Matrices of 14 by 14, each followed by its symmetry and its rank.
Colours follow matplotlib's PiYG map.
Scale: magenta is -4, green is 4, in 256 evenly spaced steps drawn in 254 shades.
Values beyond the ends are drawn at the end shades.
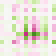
neither, rank two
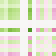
symmetric, rank one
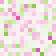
symmetric, full rank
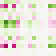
neither, rank two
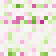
neither, rank three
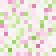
neither, full rank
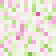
neither, full rank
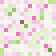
symmetric, full rank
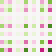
symmetric, rank one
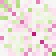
symmetric, full rank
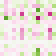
neither, rank three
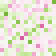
neither, full rank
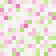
symmetric, full rank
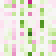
neither, rank three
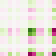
symmetric, rank one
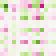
neither, rank two
